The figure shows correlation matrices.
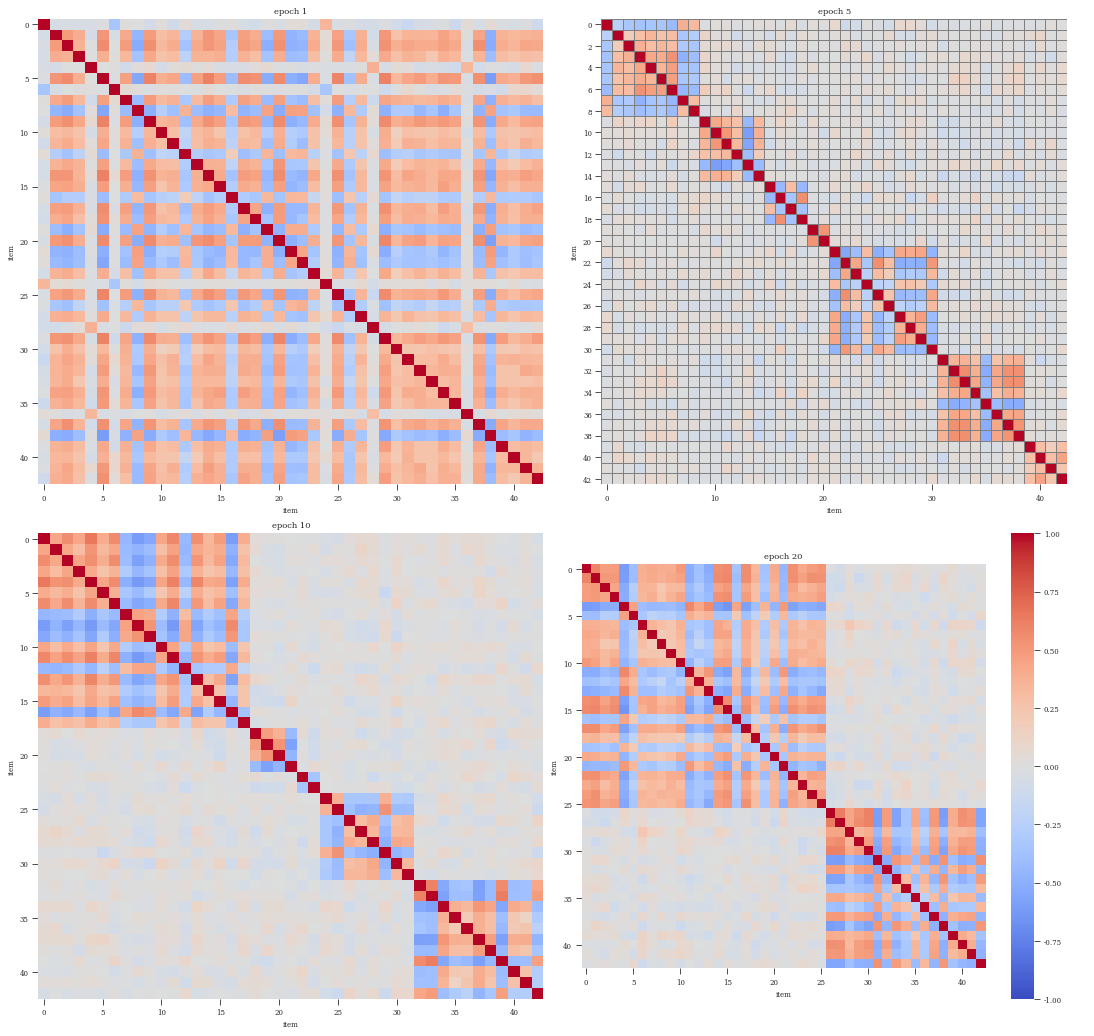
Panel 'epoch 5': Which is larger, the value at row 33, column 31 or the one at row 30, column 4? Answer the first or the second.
the first
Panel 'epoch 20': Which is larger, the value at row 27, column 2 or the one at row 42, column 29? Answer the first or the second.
the first
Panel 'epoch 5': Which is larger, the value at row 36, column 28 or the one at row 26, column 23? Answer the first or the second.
the second
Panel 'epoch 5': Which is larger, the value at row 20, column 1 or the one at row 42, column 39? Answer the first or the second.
the second
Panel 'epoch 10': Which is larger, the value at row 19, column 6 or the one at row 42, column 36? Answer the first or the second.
the first
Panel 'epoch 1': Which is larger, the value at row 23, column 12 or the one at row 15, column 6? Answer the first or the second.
the second
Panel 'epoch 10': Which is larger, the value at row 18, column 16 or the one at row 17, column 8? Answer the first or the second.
the first
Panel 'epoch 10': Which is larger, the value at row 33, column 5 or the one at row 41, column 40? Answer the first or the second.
the second
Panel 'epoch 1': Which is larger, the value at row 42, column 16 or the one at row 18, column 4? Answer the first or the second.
the second
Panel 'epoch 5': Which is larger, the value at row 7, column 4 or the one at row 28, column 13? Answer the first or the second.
the second
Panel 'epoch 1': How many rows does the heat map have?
43
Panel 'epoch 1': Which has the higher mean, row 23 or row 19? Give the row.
23
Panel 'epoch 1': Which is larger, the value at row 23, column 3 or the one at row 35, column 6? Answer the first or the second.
the first
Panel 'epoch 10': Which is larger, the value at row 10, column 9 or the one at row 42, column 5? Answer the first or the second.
the second
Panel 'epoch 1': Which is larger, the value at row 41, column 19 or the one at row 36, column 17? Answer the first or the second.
the second
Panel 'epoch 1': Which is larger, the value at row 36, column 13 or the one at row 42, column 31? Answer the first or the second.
the second
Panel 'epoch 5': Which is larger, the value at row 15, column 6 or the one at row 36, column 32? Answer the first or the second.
the second
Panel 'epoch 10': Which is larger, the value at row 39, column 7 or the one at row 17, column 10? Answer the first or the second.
the second
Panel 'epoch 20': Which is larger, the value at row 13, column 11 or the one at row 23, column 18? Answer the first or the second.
the first
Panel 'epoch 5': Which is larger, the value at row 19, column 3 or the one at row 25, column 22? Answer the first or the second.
the second
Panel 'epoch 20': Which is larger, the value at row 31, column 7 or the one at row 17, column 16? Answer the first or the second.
the first
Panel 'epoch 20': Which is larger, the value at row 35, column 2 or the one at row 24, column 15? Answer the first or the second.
the second
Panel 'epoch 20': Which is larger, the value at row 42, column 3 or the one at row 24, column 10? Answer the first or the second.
the second
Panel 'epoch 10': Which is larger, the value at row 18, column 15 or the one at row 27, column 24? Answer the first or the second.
the first
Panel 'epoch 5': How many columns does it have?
43
